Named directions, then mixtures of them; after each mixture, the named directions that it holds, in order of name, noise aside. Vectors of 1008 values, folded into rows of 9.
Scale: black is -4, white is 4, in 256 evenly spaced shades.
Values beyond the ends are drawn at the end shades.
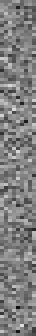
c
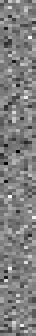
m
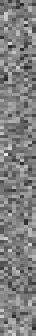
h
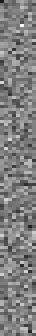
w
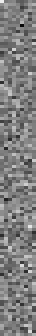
w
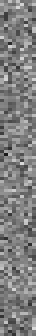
h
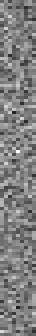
c, m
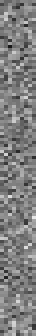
h, m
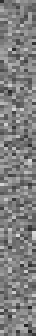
c, w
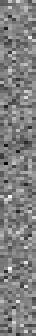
m, w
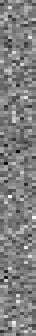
h, m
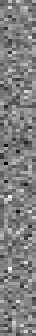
m, w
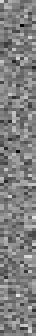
m, w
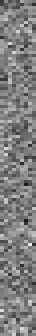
h, w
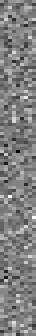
h, m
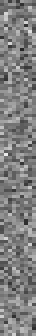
h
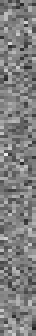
h
